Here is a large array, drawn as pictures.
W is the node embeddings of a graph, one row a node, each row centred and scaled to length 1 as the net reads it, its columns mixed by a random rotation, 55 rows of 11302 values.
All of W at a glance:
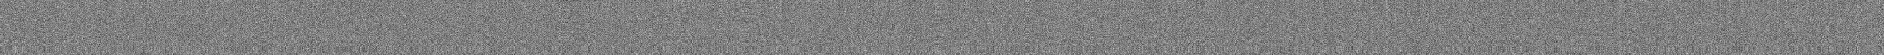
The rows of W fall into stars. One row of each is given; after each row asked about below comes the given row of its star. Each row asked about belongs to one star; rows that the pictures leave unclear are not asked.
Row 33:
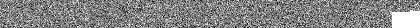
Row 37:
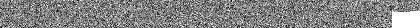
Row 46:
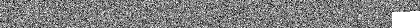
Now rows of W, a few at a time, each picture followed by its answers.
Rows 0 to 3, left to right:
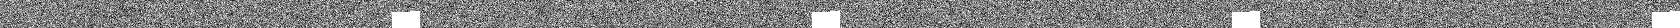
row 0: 33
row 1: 33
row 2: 46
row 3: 33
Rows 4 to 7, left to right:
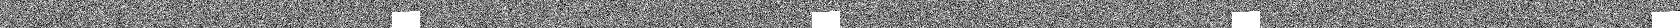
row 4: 46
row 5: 33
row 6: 46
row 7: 46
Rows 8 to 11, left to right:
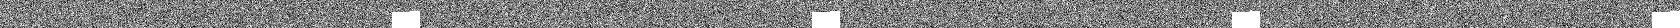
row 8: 33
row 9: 37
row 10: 33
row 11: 33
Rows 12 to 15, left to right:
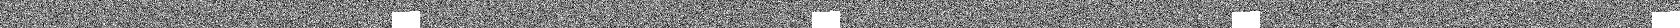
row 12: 46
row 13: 33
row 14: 46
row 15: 33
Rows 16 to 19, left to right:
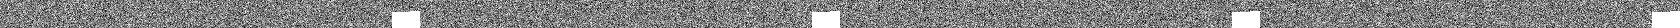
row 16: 33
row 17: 37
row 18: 46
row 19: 37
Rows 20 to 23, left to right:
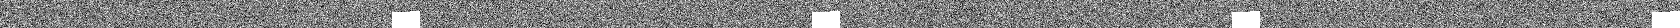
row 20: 37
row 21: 46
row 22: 46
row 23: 37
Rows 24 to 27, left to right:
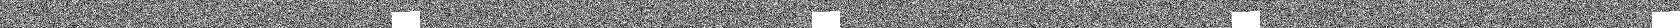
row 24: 33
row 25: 37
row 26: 33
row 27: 46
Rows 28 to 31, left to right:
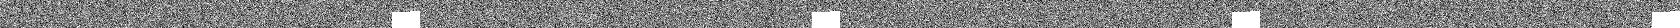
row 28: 33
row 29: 33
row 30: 33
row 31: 37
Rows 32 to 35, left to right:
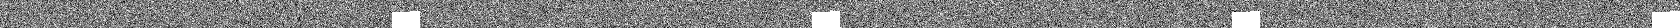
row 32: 46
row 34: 46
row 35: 33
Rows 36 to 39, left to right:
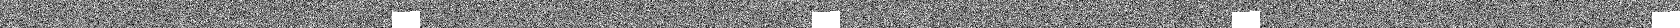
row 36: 37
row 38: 33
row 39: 37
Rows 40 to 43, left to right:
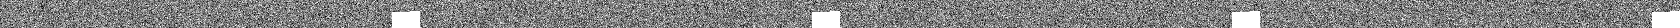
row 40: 46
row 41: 46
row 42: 46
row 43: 33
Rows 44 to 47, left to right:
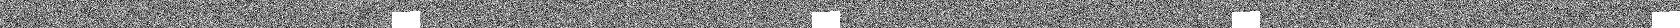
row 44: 37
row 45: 33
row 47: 46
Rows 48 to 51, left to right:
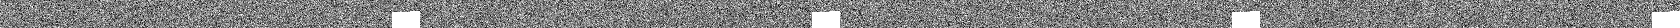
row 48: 46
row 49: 46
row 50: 46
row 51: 46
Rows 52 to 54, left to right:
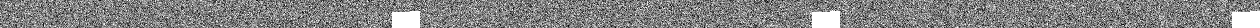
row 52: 46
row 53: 33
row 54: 33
